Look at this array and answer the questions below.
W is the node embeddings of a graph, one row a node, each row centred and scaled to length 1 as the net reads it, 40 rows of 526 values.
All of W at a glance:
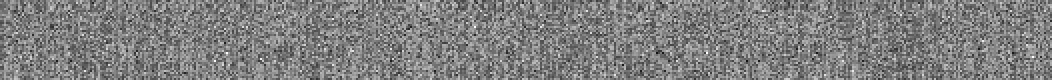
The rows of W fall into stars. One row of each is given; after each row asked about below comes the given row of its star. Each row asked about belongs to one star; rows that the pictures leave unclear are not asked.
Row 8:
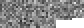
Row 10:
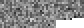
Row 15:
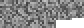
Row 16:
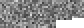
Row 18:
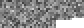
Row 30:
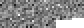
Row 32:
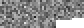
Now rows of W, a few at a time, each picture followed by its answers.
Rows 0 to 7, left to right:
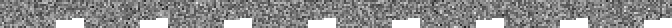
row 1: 32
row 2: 10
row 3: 30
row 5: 15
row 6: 10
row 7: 16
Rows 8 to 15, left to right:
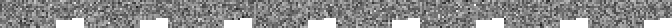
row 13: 10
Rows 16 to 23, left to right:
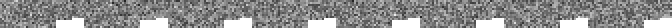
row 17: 30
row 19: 10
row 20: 15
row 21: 15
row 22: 18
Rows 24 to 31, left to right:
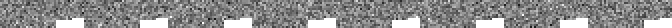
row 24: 32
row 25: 32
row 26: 30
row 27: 30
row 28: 30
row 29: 8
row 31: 15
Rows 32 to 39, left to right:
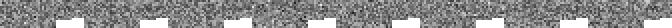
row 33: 8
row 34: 32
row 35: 16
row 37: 8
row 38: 16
